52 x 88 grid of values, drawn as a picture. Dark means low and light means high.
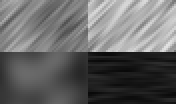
The table splits into 2 rows of 2 panels. Panel 1,1: middling, slanting up to the right. Panel 1,2: high, slanting up to the right. Panel 2,1: low, smooth. Panel 2,2: very low, streaked across, faint in contrast.
